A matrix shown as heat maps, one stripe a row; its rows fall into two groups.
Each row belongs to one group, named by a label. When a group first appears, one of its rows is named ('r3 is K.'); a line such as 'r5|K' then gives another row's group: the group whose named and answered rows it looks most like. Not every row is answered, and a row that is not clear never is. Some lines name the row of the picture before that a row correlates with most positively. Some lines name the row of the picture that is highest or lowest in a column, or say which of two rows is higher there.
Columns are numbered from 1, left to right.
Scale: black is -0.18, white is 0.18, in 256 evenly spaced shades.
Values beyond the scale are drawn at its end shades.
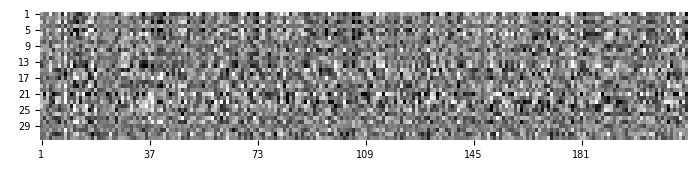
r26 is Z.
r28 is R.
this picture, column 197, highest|21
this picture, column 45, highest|19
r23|Z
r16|R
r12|Z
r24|R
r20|Z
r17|R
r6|R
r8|Z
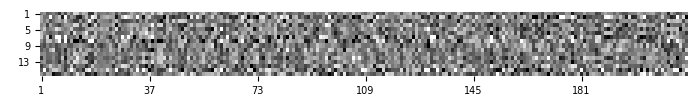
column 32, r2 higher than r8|Yes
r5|Z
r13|R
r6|R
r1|R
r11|R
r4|R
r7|Z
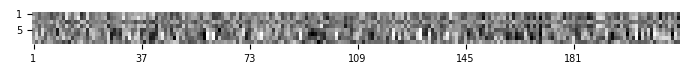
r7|Z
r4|R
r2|R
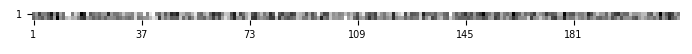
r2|R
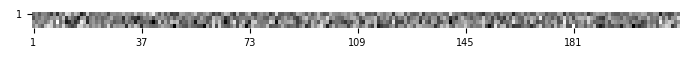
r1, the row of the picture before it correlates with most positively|1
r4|Z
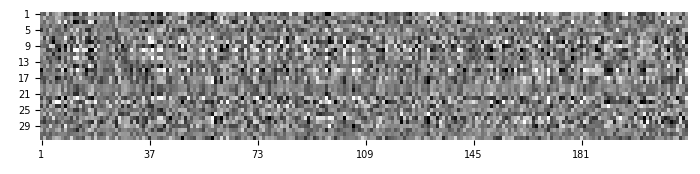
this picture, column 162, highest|28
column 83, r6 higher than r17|No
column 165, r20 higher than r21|No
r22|R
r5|R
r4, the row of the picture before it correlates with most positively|1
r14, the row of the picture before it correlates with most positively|3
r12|R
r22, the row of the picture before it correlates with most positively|1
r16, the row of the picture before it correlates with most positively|2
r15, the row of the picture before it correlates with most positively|2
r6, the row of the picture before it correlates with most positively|1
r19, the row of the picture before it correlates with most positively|3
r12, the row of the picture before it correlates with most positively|1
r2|Z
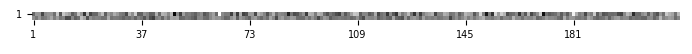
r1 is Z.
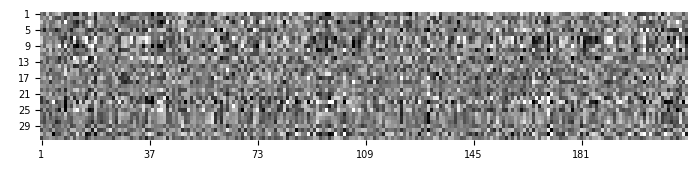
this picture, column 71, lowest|22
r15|Z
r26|Z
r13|R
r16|R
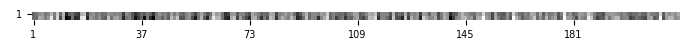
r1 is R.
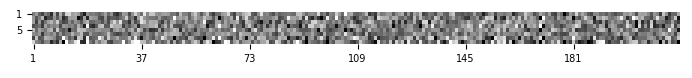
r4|Z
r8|R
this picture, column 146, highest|4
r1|R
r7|Z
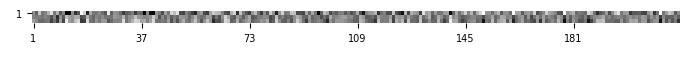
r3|R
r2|R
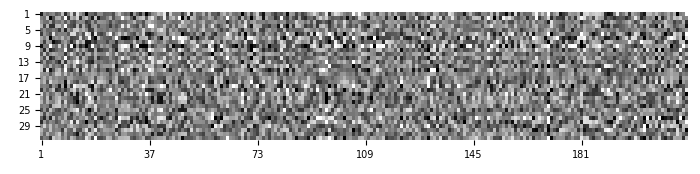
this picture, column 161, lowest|19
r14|R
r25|R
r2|Z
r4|Z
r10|Z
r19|R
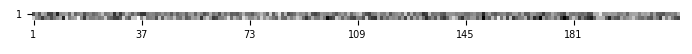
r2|R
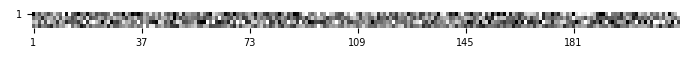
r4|R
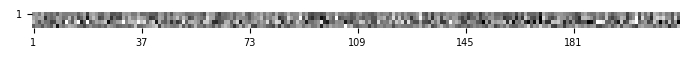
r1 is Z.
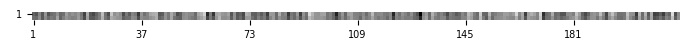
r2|Z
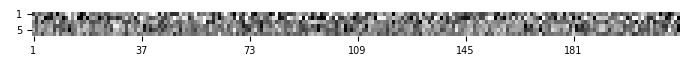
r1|R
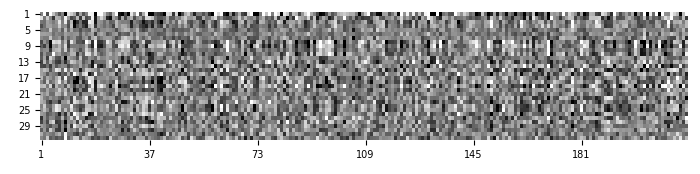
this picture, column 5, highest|11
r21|Z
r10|Z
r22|R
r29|R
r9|Z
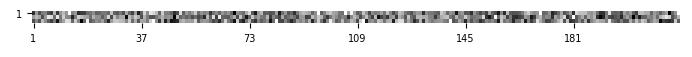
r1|R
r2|Z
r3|R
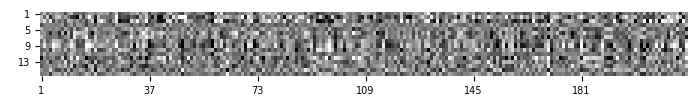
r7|R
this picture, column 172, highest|2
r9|Z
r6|R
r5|R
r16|Z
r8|Z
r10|Z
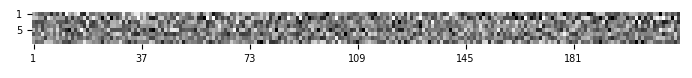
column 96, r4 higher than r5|Yes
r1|R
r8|Z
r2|Z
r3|Z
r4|Z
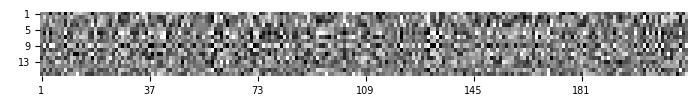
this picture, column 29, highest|11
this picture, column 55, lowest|11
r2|Z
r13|Z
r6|Z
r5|Z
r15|Z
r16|R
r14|Z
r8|Z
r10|Z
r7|R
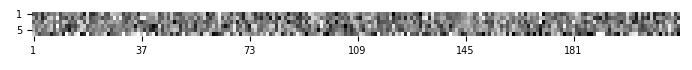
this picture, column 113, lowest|3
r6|R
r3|Z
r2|Z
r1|Z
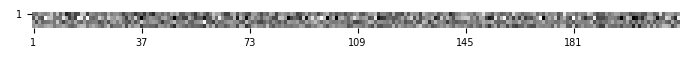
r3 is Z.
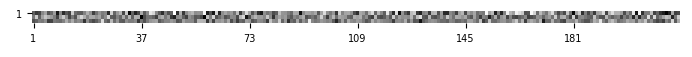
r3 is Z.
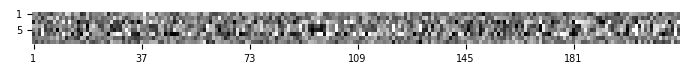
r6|R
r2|Z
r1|R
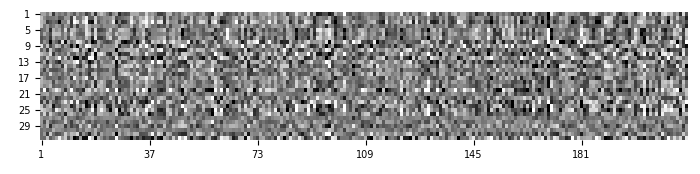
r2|R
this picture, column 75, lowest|8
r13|R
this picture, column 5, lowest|24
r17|R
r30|Z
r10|R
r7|Z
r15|Z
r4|R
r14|R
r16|R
